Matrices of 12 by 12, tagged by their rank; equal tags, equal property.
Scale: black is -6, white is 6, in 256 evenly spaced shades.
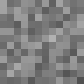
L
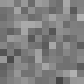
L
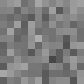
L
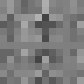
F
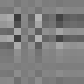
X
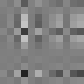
X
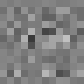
F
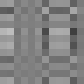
X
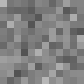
L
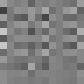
F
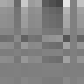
X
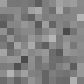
L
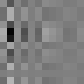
X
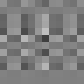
X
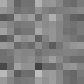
F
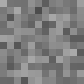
L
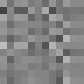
F
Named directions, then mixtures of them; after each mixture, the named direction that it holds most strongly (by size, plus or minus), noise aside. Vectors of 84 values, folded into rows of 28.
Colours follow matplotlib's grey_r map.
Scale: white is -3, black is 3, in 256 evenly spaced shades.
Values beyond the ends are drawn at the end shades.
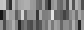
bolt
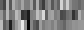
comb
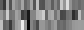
comb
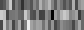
bolt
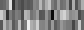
bolt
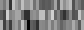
comb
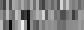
comb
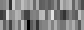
comb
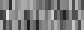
bolt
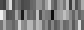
bolt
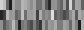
bolt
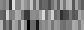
comb
